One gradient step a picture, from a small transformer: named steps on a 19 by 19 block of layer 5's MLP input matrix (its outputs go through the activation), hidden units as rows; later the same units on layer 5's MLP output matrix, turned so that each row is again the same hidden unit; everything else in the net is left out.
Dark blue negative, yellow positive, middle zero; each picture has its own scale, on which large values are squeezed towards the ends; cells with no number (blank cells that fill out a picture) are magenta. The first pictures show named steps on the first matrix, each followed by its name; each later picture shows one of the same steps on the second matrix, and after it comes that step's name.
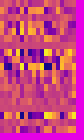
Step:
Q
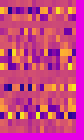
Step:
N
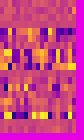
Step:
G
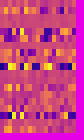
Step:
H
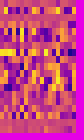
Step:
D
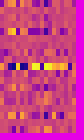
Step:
Q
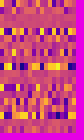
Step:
H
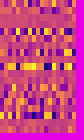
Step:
H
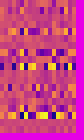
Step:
G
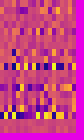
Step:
N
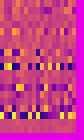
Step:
N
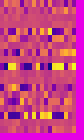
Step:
H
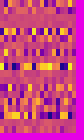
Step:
H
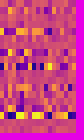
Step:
G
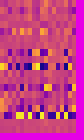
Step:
N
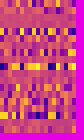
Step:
H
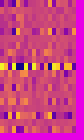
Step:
Q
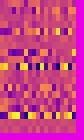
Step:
G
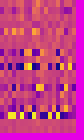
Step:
N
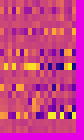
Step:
N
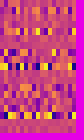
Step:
G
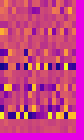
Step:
N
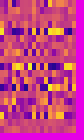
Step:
D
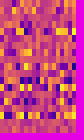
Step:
D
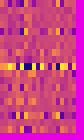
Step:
Q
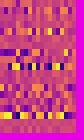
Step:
G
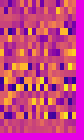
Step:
D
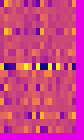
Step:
Q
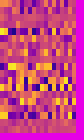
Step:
D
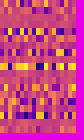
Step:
H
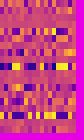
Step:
H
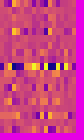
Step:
Q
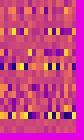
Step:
G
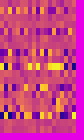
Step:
N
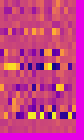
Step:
N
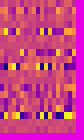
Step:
G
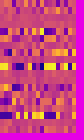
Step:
H
